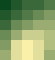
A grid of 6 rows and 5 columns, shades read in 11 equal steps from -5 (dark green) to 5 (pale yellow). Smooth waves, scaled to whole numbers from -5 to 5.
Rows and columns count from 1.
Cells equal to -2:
2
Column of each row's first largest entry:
5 5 4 3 3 3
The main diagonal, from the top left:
-5 -3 0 3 2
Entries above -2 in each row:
0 2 4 5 5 5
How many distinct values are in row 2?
5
